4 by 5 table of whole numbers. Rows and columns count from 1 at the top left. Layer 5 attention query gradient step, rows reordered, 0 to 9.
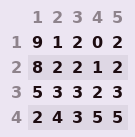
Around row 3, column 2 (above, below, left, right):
2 4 5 3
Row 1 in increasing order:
0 1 2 2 9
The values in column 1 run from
2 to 9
